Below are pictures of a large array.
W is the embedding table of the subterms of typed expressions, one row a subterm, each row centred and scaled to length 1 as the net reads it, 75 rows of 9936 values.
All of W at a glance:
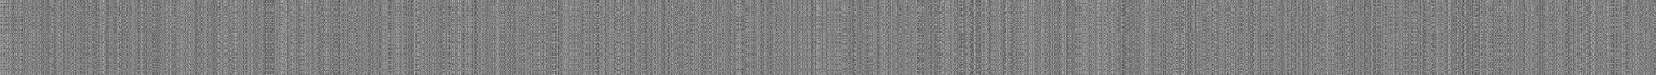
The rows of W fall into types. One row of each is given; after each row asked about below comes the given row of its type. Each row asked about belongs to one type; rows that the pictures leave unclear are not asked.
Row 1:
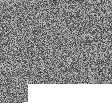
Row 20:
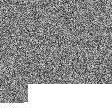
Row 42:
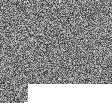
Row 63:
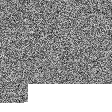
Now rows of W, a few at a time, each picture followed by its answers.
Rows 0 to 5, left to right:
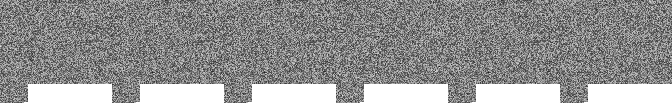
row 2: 1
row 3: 20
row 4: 1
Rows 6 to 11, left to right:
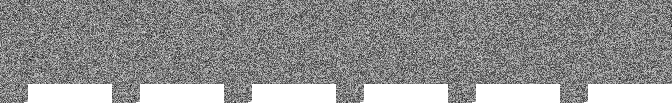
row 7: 63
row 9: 42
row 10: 42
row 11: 63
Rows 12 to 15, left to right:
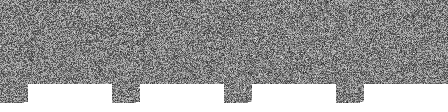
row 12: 1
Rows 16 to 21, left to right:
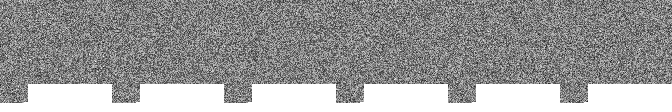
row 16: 1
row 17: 20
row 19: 42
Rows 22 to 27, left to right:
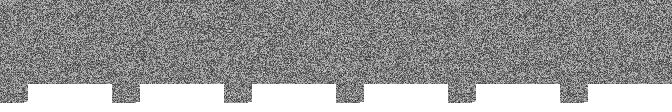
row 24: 20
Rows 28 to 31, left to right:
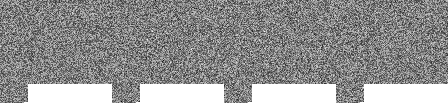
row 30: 20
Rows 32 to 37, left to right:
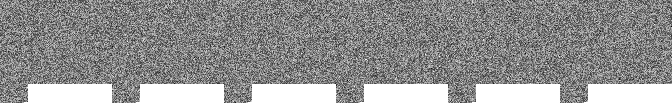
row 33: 20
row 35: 1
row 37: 63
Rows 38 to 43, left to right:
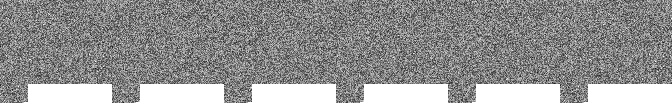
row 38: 1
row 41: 42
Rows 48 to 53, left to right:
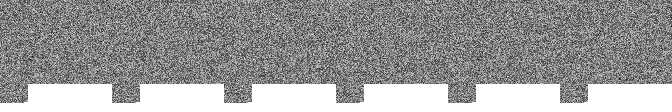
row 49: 1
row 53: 63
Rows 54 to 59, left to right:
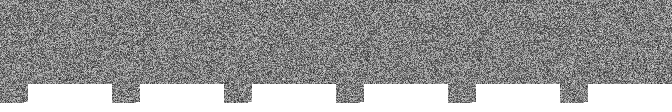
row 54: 63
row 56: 42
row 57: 1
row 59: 20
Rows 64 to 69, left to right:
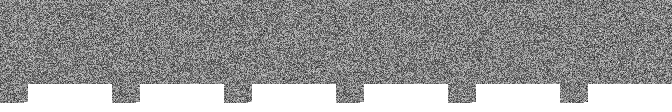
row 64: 42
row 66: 63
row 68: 1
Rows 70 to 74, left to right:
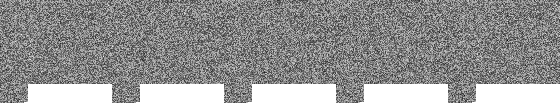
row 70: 42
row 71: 1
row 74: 42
